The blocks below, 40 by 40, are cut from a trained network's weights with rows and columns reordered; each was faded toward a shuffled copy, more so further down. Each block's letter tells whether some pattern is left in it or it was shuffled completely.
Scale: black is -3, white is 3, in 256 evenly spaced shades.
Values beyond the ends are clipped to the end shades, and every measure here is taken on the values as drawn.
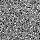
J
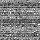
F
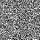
F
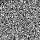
J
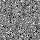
J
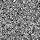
J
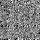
F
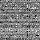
F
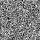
J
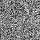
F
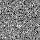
J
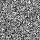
J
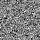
J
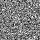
J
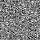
F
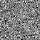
F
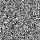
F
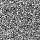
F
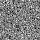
J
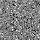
F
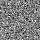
J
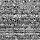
F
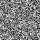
J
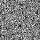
F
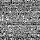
F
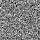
J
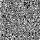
F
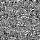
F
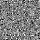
F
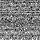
F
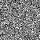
J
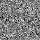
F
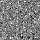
F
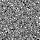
J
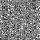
F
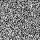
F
